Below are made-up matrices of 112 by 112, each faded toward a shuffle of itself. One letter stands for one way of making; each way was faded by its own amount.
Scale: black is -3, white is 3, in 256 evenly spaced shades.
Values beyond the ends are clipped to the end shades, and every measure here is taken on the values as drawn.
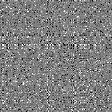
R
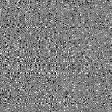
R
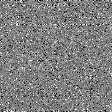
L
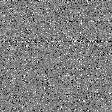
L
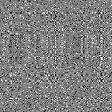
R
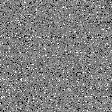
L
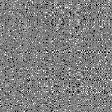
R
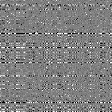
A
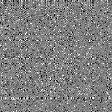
R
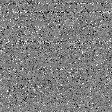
L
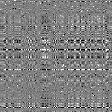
A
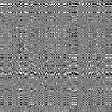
A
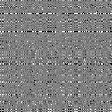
A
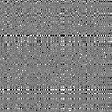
A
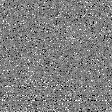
L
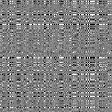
A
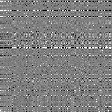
A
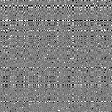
A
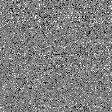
L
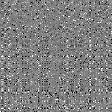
R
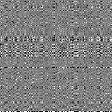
A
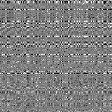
A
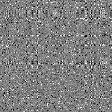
R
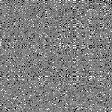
R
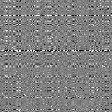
A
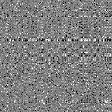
R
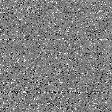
L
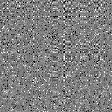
R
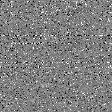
L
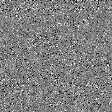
L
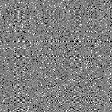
R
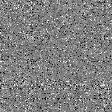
L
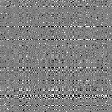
A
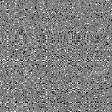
R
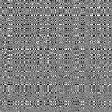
A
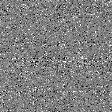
L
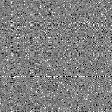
R
